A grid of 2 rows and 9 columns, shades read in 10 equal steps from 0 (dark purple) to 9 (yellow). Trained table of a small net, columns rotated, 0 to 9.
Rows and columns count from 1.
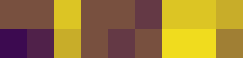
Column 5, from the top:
3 2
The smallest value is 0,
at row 2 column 1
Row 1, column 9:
7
